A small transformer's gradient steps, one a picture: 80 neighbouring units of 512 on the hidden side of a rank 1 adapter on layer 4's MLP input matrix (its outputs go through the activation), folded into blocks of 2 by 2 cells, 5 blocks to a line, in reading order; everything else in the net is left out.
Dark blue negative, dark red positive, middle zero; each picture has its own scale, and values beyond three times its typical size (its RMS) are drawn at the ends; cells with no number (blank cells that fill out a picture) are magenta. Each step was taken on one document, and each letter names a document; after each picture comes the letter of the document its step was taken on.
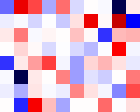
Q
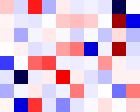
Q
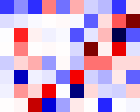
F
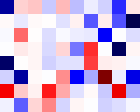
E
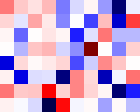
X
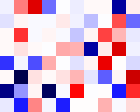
Q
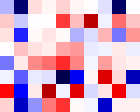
Q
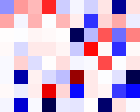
X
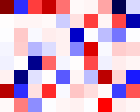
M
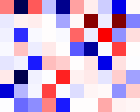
M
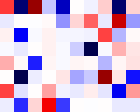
M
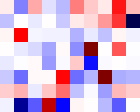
E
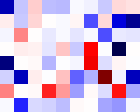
E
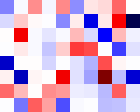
E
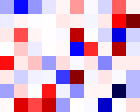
F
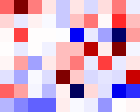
X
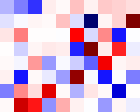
F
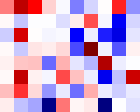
X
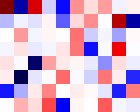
M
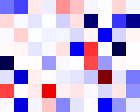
E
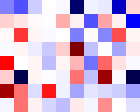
E
